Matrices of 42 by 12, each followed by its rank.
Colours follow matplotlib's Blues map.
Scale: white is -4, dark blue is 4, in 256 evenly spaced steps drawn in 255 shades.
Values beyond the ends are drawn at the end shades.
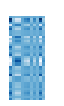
one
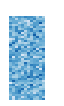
full rank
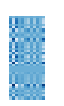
one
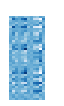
two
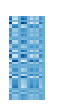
one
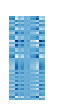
one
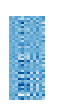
two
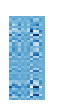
two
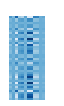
one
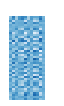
two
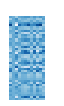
two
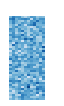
full rank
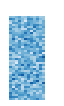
full rank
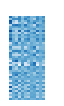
two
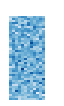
full rank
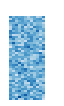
full rank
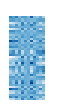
two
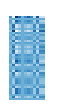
one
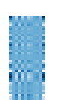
one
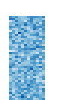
full rank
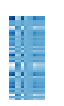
one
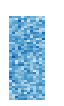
full rank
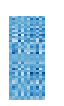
two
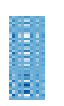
one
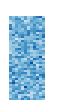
full rank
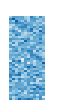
full rank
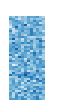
full rank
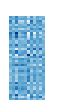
two
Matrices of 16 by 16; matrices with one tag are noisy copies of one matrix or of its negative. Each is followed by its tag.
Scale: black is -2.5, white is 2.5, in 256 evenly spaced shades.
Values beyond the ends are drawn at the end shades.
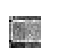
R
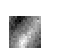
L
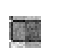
R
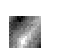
L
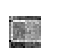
R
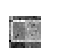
R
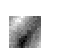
L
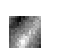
L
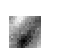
L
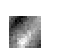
L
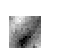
L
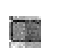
R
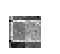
R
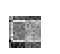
R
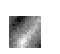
L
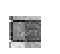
R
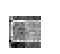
R
